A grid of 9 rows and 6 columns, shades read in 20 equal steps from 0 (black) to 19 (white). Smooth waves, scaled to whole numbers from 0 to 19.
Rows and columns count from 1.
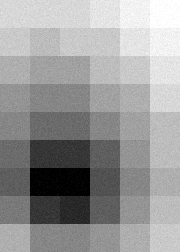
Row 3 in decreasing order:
17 15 14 13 12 12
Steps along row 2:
down up same up up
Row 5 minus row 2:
-5 -6 -7 -5 -5 -4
